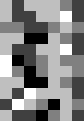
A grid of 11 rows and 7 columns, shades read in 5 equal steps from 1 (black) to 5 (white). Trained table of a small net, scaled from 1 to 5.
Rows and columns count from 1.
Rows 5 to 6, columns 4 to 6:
4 4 5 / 3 4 3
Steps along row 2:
down same up same up down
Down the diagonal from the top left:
4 2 2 1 4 3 3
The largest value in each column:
5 5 5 4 4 5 3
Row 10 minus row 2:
-2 3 2 -1 -3 -1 1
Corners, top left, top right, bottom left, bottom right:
4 2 4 2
